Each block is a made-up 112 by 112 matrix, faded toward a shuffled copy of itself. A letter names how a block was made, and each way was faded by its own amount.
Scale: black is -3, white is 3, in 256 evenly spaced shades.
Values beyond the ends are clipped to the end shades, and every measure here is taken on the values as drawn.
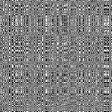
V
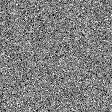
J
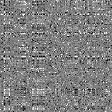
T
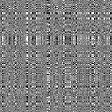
V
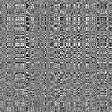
V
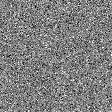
J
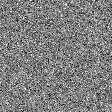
J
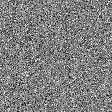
J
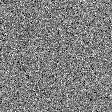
J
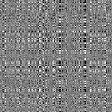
V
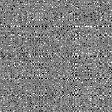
T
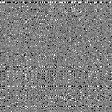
T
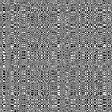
V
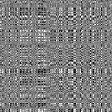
V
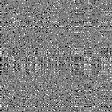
T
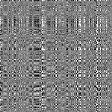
V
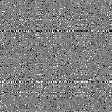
T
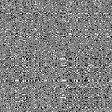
T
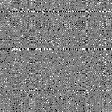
T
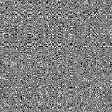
T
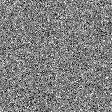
J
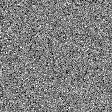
J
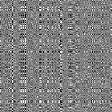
V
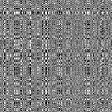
V
